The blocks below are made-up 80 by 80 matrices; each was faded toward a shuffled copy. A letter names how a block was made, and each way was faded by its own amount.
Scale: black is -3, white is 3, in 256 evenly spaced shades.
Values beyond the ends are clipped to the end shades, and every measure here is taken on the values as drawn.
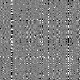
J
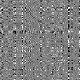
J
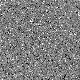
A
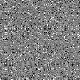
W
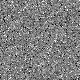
A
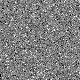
A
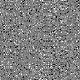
W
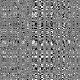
J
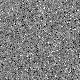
A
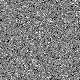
A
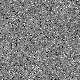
A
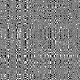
J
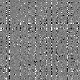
J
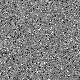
A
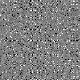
W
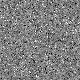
A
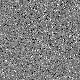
A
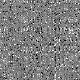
W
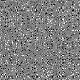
W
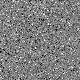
A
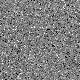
A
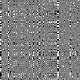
J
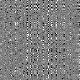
J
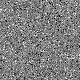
A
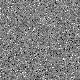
A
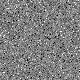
A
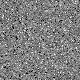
A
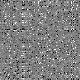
W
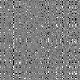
J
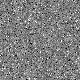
A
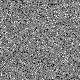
A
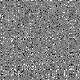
W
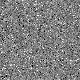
A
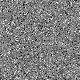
A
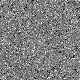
A
